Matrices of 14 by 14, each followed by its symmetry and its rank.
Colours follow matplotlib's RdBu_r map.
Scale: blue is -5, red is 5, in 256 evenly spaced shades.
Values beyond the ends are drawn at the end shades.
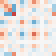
symmetric, rank two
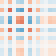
symmetric, rank one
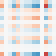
neither, rank one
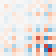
symmetric, rank two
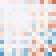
antisymmetric, rank two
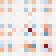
symmetric, rank two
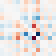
antisymmetric, rank two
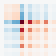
symmetric, rank one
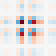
symmetric, rank one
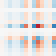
neither, rank one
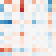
antisymmetric, rank two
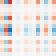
neither, rank one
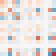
symmetric, rank two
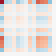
symmetric, rank one
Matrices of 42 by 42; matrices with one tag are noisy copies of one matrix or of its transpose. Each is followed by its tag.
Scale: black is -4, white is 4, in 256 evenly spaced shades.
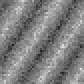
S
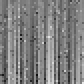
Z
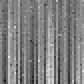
Z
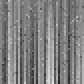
Z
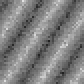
S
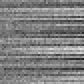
Z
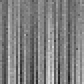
Z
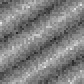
S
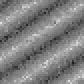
S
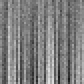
Z
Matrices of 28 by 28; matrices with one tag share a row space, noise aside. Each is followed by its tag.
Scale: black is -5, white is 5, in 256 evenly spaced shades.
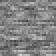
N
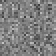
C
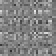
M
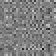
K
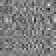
K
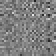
K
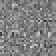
C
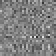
K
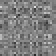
M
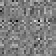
C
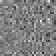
K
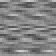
N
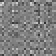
C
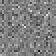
C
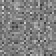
C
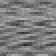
N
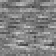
N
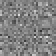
M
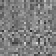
C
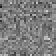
M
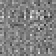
C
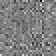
K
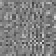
K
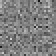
M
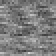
N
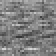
N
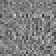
K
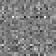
C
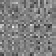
C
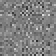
K
